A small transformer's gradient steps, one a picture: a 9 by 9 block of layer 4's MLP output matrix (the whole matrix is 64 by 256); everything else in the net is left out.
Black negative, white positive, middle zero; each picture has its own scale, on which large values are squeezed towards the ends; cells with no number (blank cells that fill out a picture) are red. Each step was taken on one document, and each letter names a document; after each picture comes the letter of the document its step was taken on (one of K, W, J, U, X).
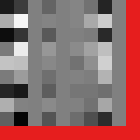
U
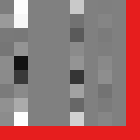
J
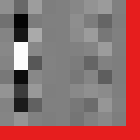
J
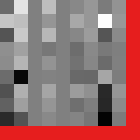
U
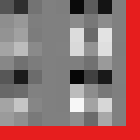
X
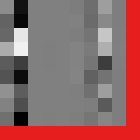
J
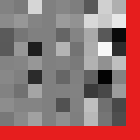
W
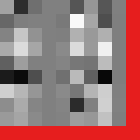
X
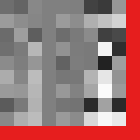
W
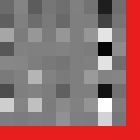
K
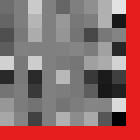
W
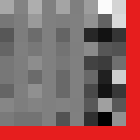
W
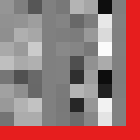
X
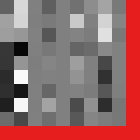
U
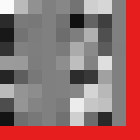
X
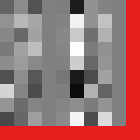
X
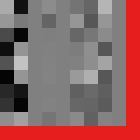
U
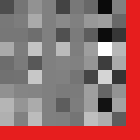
W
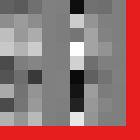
X
